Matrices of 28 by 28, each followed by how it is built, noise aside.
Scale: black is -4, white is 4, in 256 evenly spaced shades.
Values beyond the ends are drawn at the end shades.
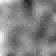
smooth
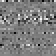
uneven rows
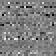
uneven rows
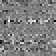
uneven rows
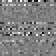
uneven rows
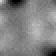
smooth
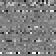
uneven rows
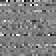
uneven rows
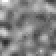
smooth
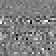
uneven rows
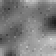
smooth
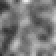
smooth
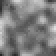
smooth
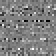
uneven rows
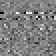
uneven rows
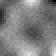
smooth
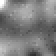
smooth
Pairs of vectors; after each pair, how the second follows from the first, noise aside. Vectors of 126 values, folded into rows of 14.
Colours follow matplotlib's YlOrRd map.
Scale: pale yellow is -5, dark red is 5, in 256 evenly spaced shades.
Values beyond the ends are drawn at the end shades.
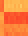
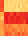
scaled up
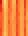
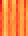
copied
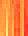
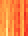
copied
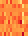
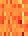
copied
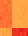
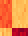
scaled up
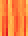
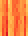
copied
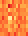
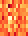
scaled up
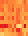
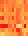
copied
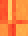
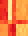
scaled up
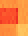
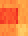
copied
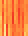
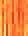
copied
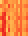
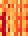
scaled up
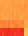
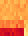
scaled up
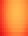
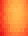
copied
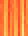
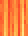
copied
